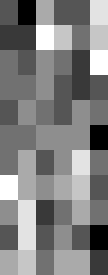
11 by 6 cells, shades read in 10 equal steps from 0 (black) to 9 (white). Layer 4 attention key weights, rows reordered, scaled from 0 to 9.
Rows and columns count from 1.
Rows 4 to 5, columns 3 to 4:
5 3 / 4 3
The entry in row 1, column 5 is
3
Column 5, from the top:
3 4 2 2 5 5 8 7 6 3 6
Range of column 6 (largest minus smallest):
9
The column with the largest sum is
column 2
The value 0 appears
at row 1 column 2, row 6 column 6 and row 10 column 6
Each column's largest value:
9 8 9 7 8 9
